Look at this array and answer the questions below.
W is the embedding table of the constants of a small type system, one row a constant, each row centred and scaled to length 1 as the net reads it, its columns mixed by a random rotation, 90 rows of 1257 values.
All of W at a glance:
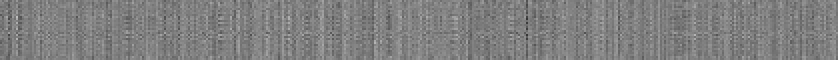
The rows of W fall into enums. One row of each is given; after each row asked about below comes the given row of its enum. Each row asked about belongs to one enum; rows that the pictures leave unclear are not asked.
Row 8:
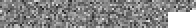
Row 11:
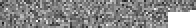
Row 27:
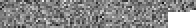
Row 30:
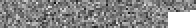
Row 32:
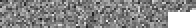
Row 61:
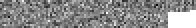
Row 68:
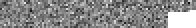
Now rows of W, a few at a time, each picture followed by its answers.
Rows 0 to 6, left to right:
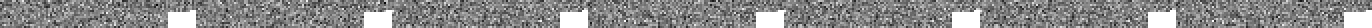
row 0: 61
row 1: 68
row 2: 8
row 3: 11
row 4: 8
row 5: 8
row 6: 11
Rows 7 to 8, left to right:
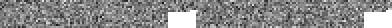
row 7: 27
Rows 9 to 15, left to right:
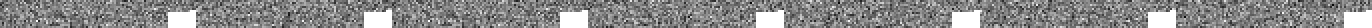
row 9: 11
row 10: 32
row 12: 27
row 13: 30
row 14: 8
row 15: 61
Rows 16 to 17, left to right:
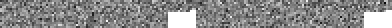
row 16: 32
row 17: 68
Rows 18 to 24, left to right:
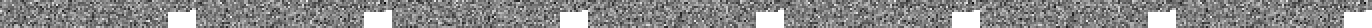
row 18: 8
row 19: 68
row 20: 27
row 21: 32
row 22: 68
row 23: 32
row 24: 68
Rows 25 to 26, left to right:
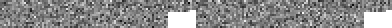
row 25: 68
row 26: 61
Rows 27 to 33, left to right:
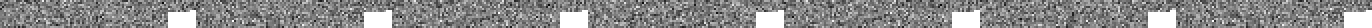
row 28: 11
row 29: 61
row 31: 61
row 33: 11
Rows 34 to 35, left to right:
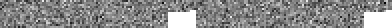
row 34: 27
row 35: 68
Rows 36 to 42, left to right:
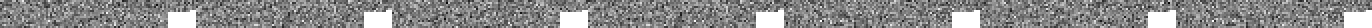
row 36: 61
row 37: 32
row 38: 30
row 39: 32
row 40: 11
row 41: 68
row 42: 11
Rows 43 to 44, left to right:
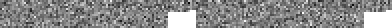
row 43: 68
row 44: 61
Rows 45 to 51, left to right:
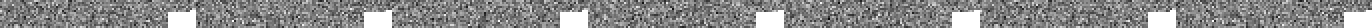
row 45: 8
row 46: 11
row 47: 32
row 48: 30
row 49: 30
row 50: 8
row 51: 11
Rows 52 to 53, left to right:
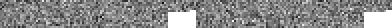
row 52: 27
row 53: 11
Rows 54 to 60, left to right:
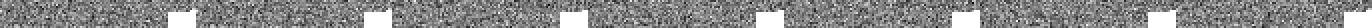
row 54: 8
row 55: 8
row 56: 61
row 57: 27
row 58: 68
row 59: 11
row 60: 32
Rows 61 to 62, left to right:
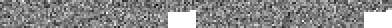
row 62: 32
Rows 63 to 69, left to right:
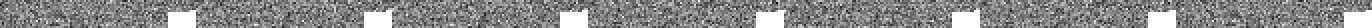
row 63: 11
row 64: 32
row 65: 32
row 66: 68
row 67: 8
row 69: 11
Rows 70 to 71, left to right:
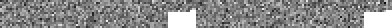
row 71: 68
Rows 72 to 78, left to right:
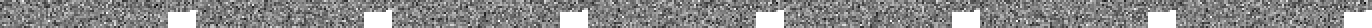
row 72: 61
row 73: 8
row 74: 32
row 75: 68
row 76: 32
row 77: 11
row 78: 68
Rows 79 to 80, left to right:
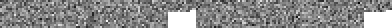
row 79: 32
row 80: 27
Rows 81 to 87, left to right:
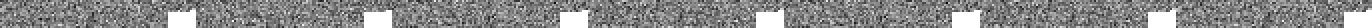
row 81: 32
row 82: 11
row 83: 27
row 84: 8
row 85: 27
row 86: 8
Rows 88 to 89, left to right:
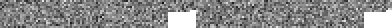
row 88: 27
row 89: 8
